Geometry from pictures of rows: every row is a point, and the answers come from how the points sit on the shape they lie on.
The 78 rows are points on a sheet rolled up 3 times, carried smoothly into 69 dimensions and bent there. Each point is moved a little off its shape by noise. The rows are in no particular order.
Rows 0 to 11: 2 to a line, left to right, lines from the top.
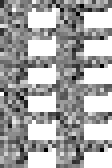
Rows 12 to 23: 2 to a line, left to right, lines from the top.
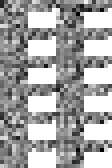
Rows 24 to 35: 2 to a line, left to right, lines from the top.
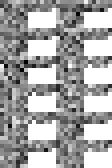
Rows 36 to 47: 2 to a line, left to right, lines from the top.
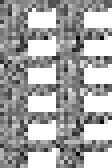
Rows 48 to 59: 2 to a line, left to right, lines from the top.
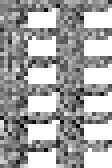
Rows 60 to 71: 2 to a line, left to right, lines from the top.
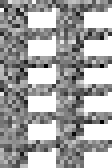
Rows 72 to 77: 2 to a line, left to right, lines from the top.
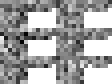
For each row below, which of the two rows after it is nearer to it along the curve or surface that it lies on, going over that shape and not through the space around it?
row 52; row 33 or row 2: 2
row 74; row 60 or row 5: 60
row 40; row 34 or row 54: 34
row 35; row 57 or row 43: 43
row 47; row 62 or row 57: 62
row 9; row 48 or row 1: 1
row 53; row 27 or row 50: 27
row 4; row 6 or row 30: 30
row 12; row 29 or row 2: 29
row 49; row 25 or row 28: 25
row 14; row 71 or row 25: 71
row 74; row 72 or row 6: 6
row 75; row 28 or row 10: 10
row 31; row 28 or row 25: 28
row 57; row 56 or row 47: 56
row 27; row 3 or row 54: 3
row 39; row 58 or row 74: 58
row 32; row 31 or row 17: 31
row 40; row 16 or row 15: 16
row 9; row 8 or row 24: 8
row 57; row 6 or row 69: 6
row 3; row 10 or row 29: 10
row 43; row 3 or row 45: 45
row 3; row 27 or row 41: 27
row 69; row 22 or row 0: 22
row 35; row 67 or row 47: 47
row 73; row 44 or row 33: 44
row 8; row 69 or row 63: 63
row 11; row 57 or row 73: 73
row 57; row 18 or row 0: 0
